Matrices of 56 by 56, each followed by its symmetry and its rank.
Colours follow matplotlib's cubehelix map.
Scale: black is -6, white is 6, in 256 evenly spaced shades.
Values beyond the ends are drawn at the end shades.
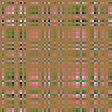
symmetric, rank one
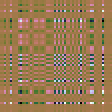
symmetric, rank one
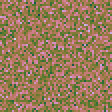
neither, full rank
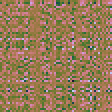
neither, rank five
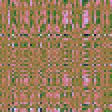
neither, rank three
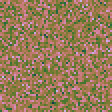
neither, full rank
